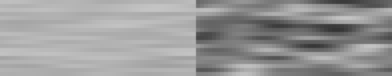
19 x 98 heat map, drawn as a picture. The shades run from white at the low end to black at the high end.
It is made of 1 by 2 panels. Panel 1,1: low, streaked across, faint in contrast. Panel 1,2: middling, streaked across, strong in contrast.
